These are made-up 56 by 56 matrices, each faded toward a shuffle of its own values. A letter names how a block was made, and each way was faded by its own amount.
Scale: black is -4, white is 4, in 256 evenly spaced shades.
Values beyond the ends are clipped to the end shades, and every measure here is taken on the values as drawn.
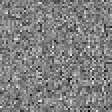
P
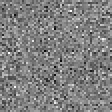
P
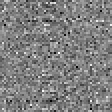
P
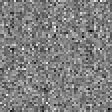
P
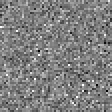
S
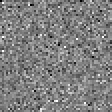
S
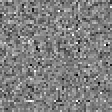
P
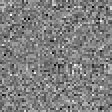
P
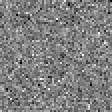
S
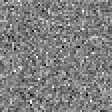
S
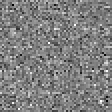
P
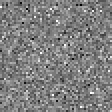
S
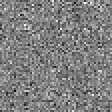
P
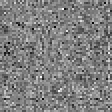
P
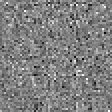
P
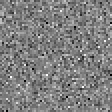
S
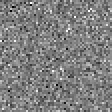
S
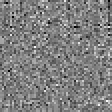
P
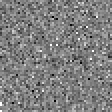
S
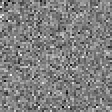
P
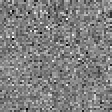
P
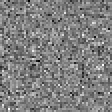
P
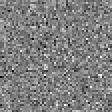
P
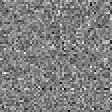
P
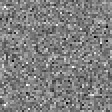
S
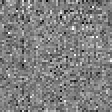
P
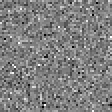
S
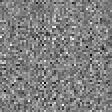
P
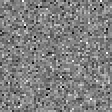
S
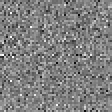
P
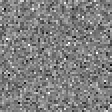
S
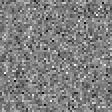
S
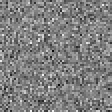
P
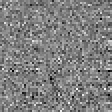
P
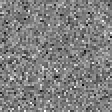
S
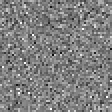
S
